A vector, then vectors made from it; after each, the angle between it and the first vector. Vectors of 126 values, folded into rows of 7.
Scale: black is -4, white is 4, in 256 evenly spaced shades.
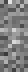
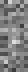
nearly parallel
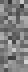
partly opposed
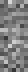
nearly parallel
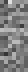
nearly parallel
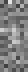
nearly parallel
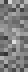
nearly parallel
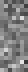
orthogonal
